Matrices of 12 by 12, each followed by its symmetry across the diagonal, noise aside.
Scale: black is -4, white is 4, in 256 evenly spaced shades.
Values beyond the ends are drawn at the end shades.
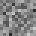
symmetric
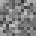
symmetric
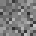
symmetric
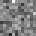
neither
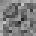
symmetric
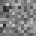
neither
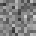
neither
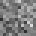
antisymmetric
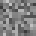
antisymmetric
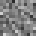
antisymmetric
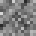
symmetric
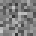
neither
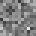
symmetric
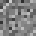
symmetric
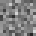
antisymmetric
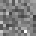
neither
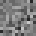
symmetric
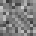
antisymmetric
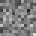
neither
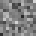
antisymmetric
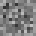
symmetric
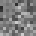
neither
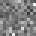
neither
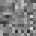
antisymmetric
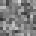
antisymmetric
